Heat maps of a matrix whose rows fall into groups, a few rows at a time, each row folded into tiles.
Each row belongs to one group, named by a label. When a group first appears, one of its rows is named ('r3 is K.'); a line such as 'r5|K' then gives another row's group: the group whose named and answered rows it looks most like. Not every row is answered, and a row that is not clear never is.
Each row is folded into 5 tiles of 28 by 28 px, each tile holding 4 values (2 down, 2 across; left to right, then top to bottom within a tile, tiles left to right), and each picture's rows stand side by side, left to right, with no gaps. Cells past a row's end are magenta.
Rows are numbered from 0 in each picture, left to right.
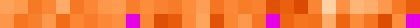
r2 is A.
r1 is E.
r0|E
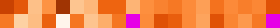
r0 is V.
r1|E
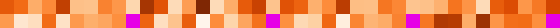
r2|V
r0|V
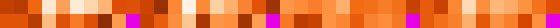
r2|E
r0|A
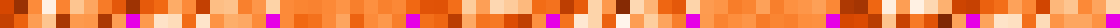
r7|V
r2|E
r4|V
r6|A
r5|E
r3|A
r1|V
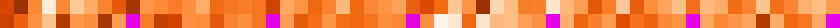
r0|A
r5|E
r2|E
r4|E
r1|E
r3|V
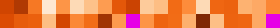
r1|E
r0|A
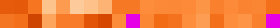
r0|A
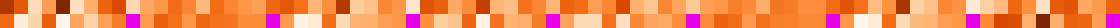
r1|E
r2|V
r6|V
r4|V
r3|V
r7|E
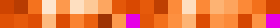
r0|A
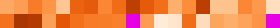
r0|E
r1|V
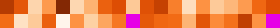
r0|V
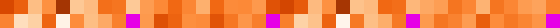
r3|E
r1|E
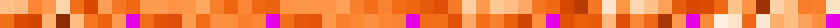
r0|E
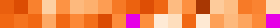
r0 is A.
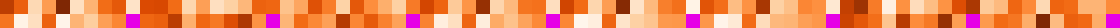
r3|V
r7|E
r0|V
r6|A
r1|A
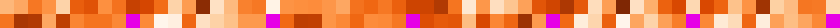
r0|E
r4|V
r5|V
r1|V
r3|A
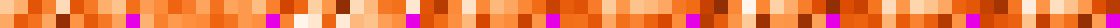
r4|A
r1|E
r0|E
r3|A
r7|A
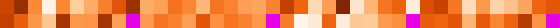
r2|V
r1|E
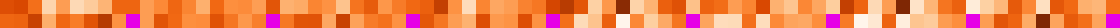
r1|E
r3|A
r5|V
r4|V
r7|E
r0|A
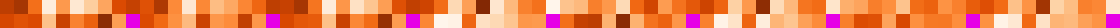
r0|A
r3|V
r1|A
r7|V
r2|A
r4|E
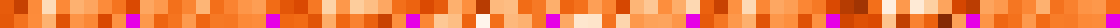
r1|E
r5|A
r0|A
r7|E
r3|V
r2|A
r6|A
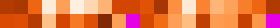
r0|A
